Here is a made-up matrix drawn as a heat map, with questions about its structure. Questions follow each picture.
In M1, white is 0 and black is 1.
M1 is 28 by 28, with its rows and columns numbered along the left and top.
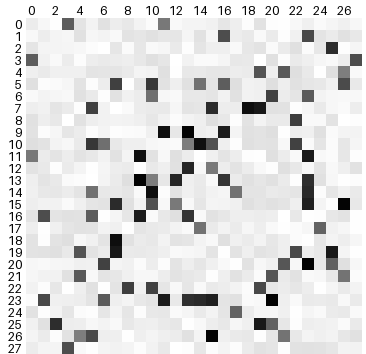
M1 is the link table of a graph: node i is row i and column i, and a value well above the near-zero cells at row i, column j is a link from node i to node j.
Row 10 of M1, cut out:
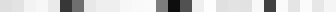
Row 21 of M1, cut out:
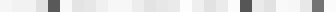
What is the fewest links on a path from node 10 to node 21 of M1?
3
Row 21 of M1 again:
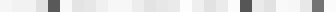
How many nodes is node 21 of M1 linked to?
3
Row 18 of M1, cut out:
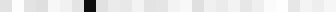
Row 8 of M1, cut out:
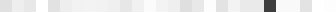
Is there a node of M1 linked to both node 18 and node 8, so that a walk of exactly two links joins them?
no
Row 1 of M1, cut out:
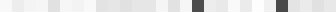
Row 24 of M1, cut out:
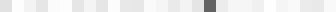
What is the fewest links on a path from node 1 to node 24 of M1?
4
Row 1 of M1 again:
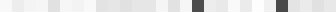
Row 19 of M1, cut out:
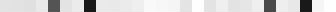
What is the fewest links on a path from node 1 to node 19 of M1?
4
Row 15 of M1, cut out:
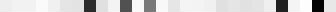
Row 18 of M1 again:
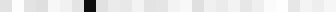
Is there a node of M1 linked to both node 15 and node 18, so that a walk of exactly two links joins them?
yes
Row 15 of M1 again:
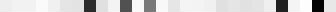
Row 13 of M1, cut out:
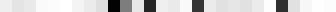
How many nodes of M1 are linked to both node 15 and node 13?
3
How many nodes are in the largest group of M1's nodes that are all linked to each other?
3
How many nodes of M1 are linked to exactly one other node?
5
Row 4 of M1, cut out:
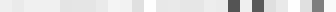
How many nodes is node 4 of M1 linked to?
3
